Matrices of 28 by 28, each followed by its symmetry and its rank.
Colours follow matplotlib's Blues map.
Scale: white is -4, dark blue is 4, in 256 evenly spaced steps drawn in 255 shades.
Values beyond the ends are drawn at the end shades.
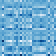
neither, rank two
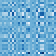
neither, rank two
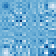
symmetric, rank three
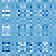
neither, rank two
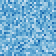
neither, full rank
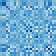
symmetric, rank three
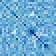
symmetric, rank five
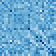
symmetric, rank five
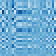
neither, rank two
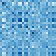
symmetric, rank three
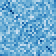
symmetric, full rank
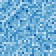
symmetric, full rank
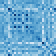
symmetric, rank five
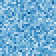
neither, full rank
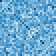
symmetric, full rank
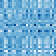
neither, rank two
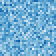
neither, full rank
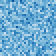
neither, full rank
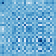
symmetric, rank three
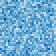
neither, full rank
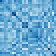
symmetric, rank five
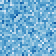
symmetric, full rank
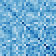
symmetric, rank five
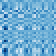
neither, rank two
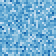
neither, full rank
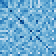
symmetric, rank five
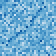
symmetric, full rank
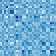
symmetric, rank three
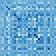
symmetric, rank three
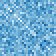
symmetric, full rank
